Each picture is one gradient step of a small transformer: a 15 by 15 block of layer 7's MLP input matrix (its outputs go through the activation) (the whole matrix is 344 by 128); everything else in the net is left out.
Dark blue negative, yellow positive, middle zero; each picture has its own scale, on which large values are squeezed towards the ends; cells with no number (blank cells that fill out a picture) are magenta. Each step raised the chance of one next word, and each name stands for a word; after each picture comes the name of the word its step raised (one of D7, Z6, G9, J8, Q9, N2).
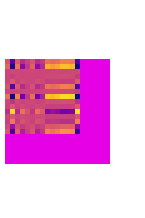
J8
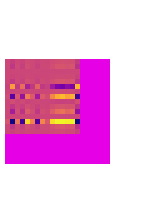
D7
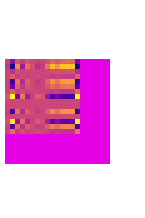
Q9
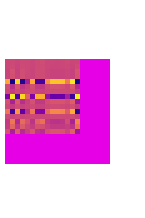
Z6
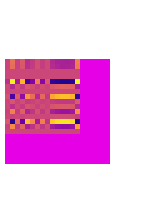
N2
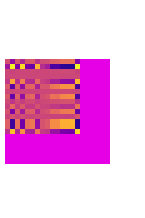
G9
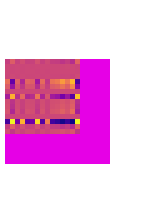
Z6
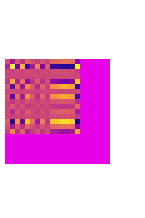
G9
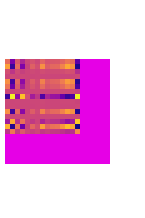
Q9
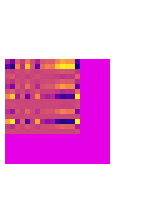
Q9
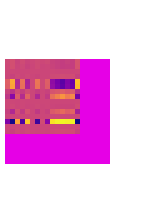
D7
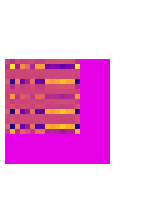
G9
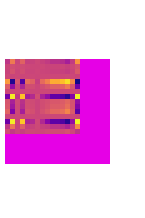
Z6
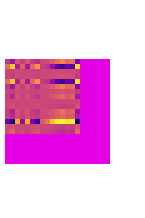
G9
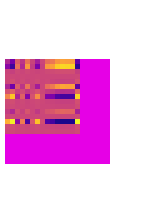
Q9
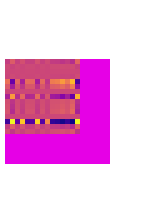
Z6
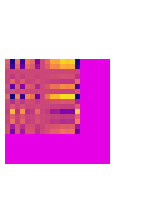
J8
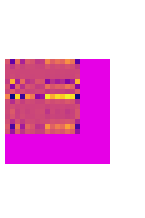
J8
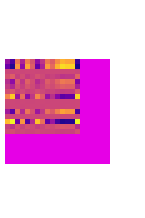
Q9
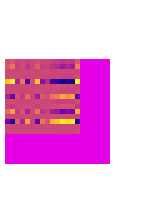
N2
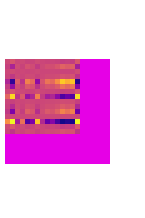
Z6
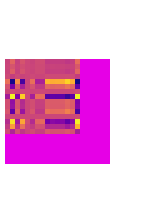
Z6
